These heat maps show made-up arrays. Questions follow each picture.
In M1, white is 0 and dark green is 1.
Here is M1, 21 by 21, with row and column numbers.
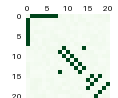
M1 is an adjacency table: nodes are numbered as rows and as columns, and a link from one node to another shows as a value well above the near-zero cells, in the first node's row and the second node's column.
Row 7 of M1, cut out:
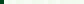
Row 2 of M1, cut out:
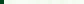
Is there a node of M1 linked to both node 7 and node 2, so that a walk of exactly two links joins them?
yes
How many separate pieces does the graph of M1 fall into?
3
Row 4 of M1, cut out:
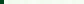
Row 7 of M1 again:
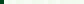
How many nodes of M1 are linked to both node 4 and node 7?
1
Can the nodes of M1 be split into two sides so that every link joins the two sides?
no
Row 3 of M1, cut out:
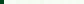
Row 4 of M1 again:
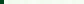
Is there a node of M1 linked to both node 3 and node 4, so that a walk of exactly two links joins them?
yes
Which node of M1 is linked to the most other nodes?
node 0
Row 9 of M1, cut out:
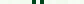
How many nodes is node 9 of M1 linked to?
2
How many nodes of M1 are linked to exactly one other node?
9
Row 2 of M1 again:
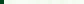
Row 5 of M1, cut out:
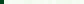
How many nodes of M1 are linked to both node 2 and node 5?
1
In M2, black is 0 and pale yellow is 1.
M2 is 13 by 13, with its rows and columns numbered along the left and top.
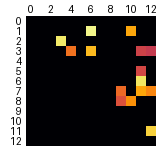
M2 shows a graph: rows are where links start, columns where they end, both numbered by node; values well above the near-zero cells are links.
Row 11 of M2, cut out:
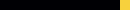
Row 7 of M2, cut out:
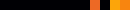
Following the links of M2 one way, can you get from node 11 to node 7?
no
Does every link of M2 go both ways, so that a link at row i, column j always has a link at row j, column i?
no
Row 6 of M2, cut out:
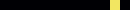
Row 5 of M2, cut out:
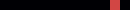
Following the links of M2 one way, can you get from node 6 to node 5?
no
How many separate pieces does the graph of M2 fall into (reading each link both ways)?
2
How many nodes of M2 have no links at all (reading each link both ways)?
1
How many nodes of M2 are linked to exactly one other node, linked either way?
3
